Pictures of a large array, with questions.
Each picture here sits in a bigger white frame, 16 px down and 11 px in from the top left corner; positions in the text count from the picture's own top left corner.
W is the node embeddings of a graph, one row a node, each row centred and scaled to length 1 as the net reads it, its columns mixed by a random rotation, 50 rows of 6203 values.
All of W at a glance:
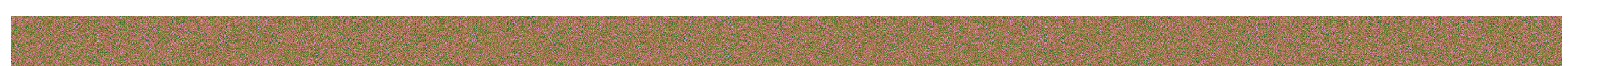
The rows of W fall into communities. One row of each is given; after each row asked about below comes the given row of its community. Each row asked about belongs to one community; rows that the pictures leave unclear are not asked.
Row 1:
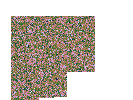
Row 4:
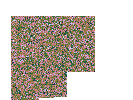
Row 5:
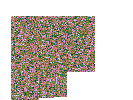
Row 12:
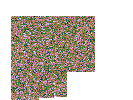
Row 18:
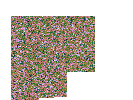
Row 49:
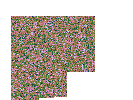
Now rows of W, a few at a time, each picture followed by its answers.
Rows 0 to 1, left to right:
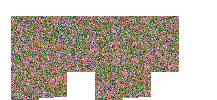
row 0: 5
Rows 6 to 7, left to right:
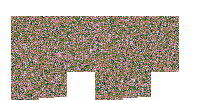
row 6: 5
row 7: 12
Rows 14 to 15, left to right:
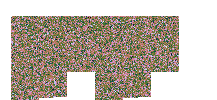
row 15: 1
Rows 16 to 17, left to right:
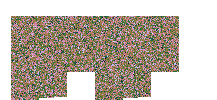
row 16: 49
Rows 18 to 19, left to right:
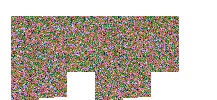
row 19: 12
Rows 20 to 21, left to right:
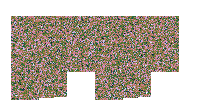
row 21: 18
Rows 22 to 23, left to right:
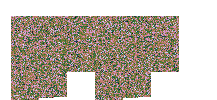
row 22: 5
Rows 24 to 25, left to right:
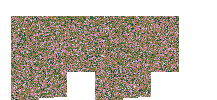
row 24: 18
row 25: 18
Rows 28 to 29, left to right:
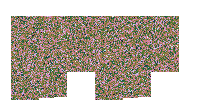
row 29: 4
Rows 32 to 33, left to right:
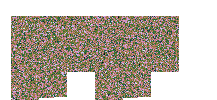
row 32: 18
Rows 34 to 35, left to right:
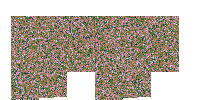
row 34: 4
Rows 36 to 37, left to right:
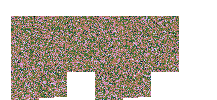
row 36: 12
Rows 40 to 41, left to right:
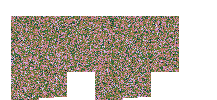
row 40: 5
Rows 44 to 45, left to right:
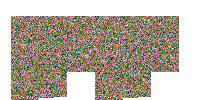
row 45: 4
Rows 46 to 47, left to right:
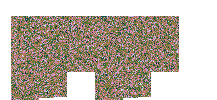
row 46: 4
